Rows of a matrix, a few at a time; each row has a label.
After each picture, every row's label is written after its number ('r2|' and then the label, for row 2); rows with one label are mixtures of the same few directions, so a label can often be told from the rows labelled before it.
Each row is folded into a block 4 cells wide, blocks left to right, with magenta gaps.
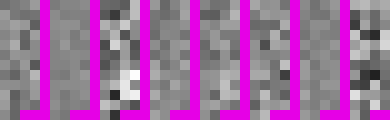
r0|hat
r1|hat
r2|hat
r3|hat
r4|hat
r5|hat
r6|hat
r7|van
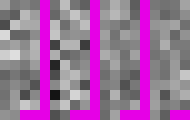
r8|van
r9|hat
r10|hat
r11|hat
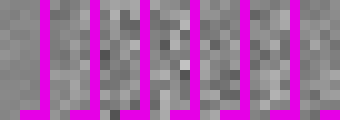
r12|van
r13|hat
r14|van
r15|hat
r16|hat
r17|hat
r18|hat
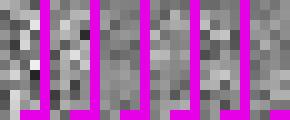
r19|hat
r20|van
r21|van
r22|van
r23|van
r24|hat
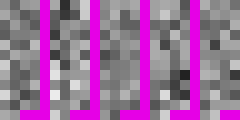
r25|hat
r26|hat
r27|van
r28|hat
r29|hat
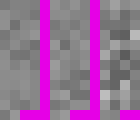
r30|van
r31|hat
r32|van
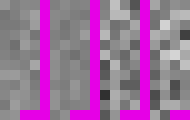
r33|hat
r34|van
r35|hat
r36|van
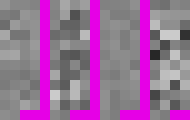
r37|van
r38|van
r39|hat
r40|van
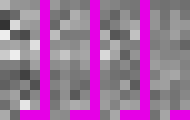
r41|van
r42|van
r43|van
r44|van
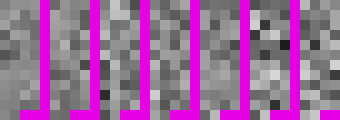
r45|van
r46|hat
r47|hat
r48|hat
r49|van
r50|van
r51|hat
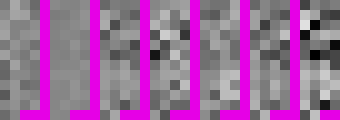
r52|hat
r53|hat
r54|van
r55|van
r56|hat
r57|van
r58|van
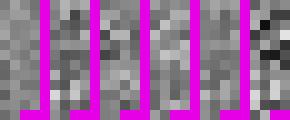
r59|hat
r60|van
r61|van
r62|van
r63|van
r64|van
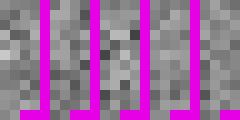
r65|van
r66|hat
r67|van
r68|van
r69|hat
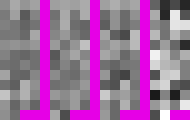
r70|van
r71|van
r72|van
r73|van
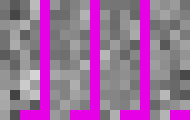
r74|hat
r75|hat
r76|van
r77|hat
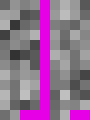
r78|van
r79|hat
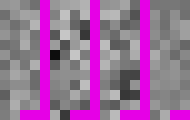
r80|hat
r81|van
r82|hat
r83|van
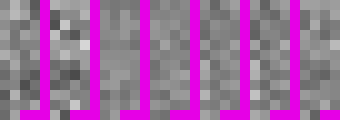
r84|hat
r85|van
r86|van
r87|hat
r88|hat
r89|hat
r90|van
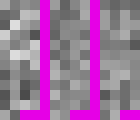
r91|van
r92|hat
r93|van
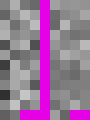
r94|hat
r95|van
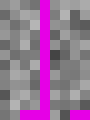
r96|hat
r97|van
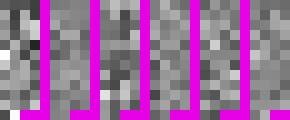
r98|van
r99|van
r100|van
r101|hat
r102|hat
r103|van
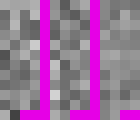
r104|van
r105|hat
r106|van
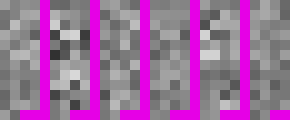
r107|van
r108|van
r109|hat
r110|van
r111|van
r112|hat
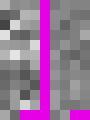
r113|van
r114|van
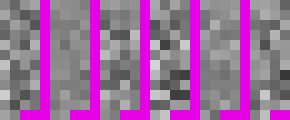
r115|hat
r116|hat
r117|van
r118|hat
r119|van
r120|hat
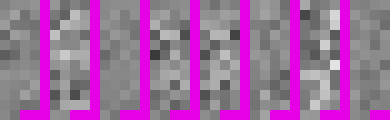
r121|van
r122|van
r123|van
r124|van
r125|van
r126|hat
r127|hat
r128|hat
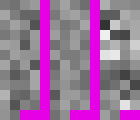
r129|hat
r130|hat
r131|van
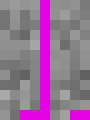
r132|van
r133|hat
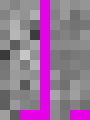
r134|van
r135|van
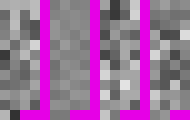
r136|van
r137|hat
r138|hat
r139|van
